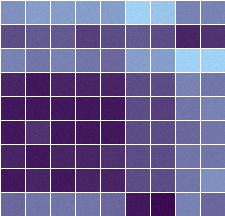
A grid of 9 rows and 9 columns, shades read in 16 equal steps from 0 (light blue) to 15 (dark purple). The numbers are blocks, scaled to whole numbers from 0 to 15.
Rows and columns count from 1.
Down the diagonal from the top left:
5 9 6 13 14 10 10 7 8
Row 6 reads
14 12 14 14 14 10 10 8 7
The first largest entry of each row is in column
8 8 5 2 1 1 2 1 7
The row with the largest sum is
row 5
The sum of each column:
97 94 94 96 96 77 81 60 58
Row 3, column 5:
8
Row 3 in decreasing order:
8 7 7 6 6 4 4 0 0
